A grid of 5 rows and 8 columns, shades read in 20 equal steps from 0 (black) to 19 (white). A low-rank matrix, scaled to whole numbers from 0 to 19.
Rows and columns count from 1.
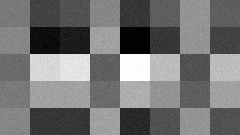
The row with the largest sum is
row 3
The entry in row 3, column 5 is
19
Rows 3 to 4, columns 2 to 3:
16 17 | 12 12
